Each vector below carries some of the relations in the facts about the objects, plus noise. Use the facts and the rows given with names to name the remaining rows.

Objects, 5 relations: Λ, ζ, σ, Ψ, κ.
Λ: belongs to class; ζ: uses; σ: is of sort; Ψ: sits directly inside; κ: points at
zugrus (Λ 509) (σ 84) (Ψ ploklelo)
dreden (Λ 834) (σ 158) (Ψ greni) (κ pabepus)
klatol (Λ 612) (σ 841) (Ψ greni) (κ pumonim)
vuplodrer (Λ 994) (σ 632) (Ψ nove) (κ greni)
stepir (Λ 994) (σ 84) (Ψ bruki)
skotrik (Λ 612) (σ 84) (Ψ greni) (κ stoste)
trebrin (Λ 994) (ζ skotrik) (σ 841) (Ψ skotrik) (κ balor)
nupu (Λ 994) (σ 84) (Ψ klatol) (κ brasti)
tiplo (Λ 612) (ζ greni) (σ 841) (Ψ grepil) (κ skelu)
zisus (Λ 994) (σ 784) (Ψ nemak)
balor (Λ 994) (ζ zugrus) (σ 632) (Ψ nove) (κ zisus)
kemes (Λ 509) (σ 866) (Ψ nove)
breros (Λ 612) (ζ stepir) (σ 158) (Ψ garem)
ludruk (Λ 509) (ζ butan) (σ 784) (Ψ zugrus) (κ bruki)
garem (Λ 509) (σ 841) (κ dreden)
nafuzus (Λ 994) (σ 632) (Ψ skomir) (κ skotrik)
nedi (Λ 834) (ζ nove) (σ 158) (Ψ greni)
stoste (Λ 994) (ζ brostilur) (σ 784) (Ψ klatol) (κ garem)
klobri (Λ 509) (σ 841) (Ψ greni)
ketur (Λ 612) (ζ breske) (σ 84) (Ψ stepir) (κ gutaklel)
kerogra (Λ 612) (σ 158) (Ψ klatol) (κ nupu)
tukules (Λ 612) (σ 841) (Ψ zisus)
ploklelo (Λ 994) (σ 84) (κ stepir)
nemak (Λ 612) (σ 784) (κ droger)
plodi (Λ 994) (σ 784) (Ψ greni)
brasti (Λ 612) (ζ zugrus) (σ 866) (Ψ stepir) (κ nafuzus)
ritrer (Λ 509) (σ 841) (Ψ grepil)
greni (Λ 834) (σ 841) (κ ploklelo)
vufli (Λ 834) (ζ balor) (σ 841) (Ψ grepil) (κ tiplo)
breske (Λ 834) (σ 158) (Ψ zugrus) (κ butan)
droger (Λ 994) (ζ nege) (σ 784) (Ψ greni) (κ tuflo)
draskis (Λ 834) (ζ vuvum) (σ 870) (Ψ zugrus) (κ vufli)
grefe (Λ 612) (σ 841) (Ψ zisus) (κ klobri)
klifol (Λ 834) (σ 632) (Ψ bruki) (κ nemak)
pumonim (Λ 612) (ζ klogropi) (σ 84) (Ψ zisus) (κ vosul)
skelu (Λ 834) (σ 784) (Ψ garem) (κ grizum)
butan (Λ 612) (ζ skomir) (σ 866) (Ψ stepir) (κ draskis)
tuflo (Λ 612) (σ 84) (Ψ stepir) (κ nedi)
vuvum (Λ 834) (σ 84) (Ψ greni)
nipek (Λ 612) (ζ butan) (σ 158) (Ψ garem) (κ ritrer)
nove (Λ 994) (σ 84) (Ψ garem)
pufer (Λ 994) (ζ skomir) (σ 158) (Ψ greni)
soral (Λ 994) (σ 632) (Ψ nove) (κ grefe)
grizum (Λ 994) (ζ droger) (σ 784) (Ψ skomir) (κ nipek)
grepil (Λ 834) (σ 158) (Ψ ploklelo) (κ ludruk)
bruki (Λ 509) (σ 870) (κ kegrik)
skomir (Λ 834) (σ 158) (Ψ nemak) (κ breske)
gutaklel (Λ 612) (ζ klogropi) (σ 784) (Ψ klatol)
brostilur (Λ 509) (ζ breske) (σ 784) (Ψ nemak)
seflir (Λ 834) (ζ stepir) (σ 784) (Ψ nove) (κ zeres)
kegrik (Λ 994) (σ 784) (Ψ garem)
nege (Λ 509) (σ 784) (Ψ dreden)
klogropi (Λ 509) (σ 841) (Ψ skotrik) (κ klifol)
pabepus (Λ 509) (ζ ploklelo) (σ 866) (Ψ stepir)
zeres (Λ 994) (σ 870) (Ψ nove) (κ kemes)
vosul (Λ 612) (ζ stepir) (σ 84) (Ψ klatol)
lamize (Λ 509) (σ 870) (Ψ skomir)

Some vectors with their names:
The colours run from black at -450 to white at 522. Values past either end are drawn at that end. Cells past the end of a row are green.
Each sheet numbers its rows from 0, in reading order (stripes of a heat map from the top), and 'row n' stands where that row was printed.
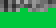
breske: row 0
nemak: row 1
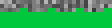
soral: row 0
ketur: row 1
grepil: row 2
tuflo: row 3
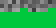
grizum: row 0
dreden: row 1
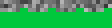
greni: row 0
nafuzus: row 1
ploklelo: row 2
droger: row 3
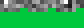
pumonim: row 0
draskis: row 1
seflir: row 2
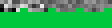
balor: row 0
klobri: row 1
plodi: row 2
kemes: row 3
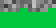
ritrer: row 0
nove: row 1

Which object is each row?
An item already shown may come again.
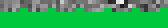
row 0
pabepus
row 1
klifol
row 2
ploklelo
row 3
garem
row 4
vosul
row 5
pufer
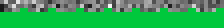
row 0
butan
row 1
klogropi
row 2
zisus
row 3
trebrin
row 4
tuflo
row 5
vuplodrer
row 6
zisus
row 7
kerogra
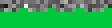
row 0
trebrin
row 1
nege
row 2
draskis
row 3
stoste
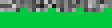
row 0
grefe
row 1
brostilur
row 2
kerogra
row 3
zugrus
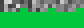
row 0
stepir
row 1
tuflo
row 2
nupu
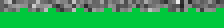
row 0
vufli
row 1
brasti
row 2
nipek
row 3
skomir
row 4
stoste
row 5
klatol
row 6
breros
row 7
dreden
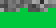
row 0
nedi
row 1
ludruk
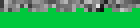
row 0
tuflo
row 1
bruki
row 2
zeres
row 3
gutaklel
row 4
klatol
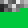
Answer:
butan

